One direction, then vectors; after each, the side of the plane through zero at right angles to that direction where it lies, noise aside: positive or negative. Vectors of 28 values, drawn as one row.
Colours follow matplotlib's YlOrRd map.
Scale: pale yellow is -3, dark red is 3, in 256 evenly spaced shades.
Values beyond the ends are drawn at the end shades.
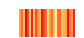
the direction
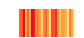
negative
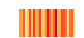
negative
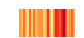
negative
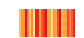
positive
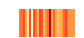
negative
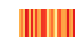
positive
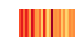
positive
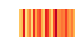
negative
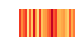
negative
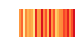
positive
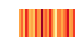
positive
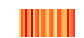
positive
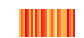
positive
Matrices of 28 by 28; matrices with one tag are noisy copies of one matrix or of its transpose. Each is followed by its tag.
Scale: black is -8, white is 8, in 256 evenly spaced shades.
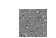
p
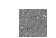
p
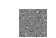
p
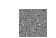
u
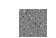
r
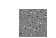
u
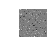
r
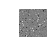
u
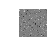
r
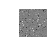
u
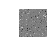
p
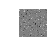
r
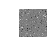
p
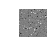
u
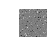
p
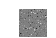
u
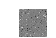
p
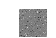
p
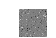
p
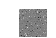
p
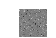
r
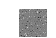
p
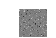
r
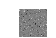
r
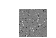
u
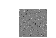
r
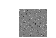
r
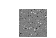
u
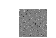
r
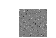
r
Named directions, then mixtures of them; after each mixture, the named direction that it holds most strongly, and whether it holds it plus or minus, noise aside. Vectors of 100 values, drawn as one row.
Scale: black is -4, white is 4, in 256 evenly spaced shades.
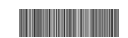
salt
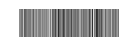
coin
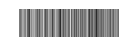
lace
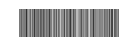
salt, plus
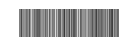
salt, plus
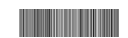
coin, minus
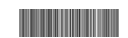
lace, minus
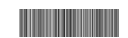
coin, plus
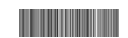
lace, minus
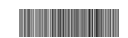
coin, plus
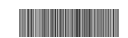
salt, minus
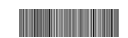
coin, minus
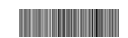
coin, plus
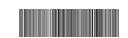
coin, plus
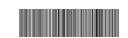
coin, plus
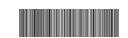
salt, plus
